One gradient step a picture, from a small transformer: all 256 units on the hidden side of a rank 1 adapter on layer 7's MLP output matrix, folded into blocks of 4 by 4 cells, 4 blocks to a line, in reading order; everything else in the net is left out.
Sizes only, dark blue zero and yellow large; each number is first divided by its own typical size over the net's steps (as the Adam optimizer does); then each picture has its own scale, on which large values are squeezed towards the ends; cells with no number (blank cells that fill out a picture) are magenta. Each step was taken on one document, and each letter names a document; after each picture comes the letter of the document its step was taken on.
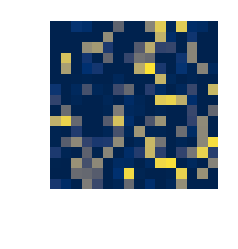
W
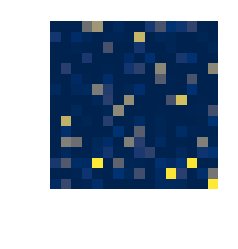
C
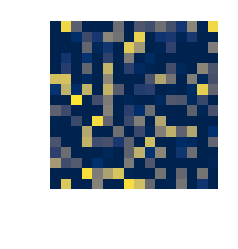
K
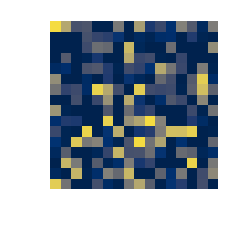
K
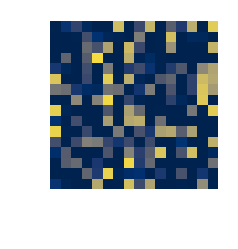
K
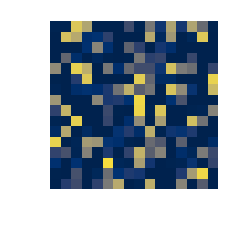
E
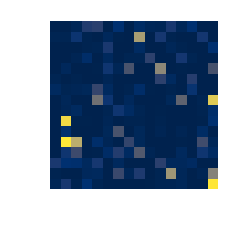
C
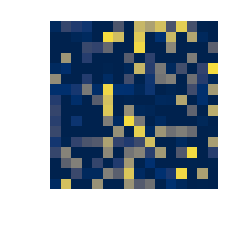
K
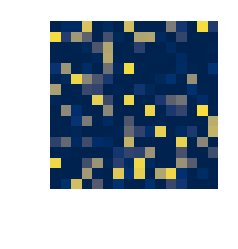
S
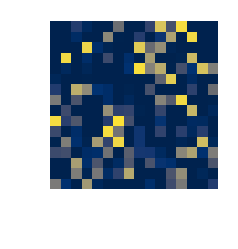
W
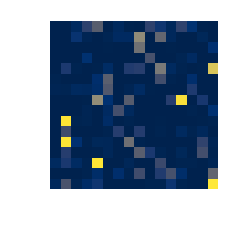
C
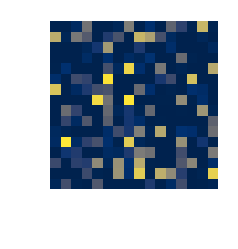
S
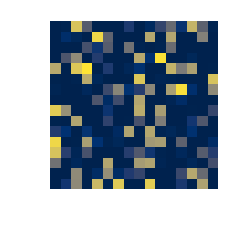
E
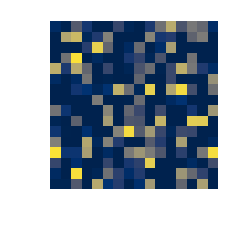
E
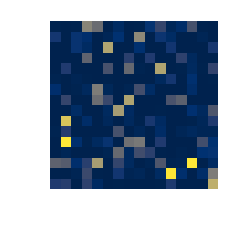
C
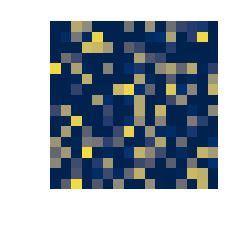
E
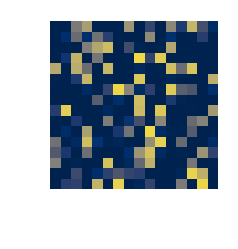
E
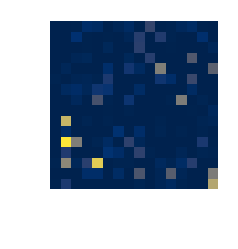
C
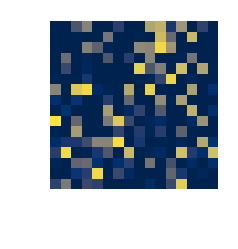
W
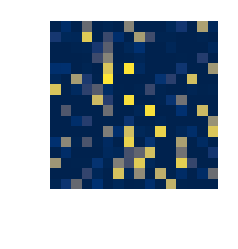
S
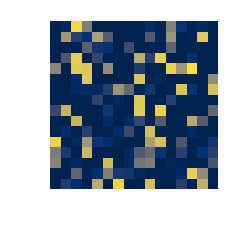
E
